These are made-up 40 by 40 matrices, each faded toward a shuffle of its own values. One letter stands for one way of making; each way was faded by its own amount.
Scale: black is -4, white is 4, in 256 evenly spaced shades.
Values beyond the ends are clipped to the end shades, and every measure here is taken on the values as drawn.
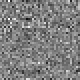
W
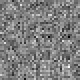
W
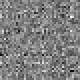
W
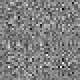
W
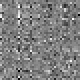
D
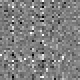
D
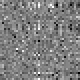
D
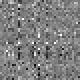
D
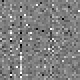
D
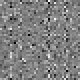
D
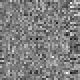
W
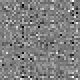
D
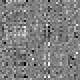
D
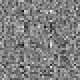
W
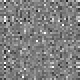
D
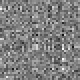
W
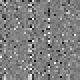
D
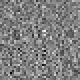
W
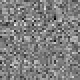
W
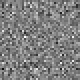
W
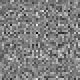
W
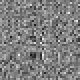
W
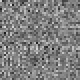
W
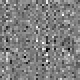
D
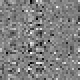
D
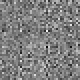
W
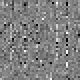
D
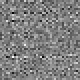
W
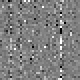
D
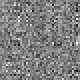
W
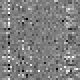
D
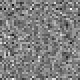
W
